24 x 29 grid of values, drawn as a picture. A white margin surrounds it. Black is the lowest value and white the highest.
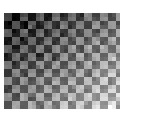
The field is checkered. No lone cell stands out from its neighbours. There is an overall slope up to the bottom right. The top left is the ninth with the lowest average. The ninth with the highest average is the bottom right.
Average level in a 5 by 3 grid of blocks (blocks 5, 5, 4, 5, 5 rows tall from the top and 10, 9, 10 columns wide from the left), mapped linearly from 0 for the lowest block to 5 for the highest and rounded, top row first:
012 | 123 | 124 | 234 | 345
